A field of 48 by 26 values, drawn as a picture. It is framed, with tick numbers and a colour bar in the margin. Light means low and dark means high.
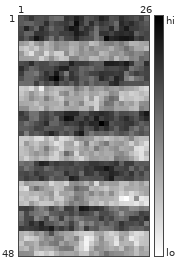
Stripes: horizontal, repeating 5 times. Ninth with the lowest average: bottom right. Average level on the scale: 50%. Grain: streaks across.
